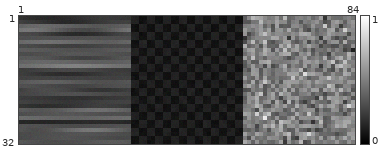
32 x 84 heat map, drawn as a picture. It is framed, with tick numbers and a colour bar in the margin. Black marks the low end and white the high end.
It is made of 1 by 3 panels. Panel 1,1: low, streaked across. Panel 1,2: very low, checkered, faint in contrast. Panel 1,3: middling, fine-grained, strong in contrast.
